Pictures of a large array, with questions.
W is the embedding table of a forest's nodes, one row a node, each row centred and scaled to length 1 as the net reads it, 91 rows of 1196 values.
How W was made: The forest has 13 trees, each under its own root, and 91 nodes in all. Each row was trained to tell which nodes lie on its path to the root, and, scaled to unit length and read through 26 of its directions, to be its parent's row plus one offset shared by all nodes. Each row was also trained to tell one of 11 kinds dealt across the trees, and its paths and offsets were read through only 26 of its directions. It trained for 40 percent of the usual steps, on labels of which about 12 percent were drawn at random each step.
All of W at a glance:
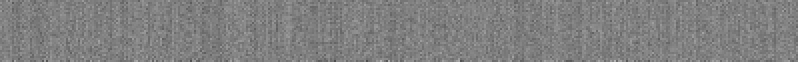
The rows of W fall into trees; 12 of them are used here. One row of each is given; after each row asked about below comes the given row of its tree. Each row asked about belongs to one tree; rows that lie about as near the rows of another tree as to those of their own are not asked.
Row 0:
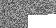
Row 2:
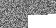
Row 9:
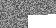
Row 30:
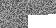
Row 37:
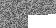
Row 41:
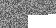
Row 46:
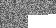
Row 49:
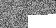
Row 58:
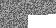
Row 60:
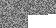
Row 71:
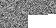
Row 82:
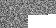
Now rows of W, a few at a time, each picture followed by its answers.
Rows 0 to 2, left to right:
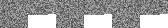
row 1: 2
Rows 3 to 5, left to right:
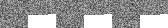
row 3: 82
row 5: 82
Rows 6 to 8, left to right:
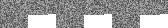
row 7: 41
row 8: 49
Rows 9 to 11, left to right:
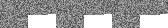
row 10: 0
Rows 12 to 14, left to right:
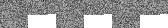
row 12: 30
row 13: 30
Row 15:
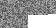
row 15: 82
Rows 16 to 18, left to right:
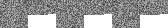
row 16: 41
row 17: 0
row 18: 30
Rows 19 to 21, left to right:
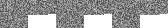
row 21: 37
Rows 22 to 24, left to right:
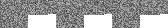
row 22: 71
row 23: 2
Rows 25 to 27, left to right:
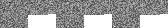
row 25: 0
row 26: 41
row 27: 9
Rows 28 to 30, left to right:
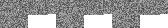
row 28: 0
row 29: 0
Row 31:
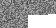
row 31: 2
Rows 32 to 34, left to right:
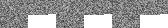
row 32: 82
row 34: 30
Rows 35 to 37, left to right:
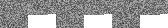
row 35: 0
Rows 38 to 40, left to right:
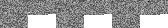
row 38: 49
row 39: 0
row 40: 41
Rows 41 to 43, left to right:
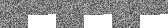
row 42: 9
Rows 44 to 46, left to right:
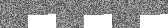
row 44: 41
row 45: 30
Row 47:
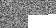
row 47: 82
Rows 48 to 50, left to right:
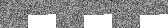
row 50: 30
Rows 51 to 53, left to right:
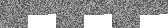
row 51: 9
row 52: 71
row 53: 58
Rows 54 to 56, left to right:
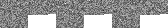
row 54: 0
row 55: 71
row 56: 82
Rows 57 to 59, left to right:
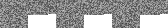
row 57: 2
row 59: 49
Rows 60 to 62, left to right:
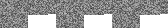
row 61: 49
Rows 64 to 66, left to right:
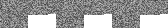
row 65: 9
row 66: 49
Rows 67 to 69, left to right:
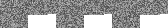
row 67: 37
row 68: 2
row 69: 9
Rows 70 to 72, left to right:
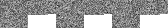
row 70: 30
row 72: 71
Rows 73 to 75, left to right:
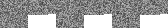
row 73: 37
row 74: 82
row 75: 41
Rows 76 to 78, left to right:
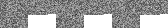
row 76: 9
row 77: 58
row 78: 82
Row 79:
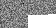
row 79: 30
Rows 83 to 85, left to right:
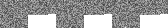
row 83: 2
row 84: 0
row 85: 30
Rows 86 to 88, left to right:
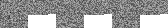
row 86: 49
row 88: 82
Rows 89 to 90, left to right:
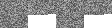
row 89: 49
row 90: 2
